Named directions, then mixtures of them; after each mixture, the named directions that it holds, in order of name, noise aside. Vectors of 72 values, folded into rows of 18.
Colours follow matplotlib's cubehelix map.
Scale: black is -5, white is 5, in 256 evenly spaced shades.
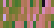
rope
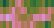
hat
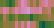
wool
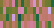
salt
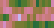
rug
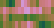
wool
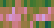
hat, rug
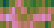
hat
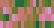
rug, salt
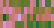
rope, rug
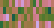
rug, salt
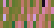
rope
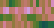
rug, wool
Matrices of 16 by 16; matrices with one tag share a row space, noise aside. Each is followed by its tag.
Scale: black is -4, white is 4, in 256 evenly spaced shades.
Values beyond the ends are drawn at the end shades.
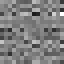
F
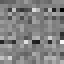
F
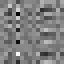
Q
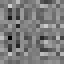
Q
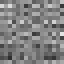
F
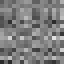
F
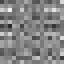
F
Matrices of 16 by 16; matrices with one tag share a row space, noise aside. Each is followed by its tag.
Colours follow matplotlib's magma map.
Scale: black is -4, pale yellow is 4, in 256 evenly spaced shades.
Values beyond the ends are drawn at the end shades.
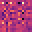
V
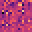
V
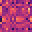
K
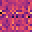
K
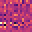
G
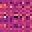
G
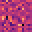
V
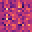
V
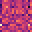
K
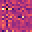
V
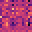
K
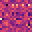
K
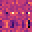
K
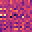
G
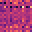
G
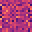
K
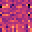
K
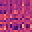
G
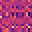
K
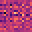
G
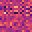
G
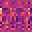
K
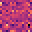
K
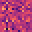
V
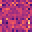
K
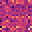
K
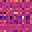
G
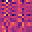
V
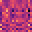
K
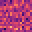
G
